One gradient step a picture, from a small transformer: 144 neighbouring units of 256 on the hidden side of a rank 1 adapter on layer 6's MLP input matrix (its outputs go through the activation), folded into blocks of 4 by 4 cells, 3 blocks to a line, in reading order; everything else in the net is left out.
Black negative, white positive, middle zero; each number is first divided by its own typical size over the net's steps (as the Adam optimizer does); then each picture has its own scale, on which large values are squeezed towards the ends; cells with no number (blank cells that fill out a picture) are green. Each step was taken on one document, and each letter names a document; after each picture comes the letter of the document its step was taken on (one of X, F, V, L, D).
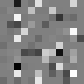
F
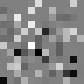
F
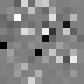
F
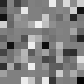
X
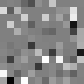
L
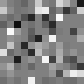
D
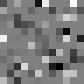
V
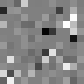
L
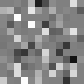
F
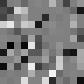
X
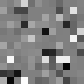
L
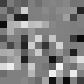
X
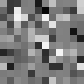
D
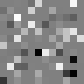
F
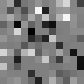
D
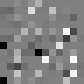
F
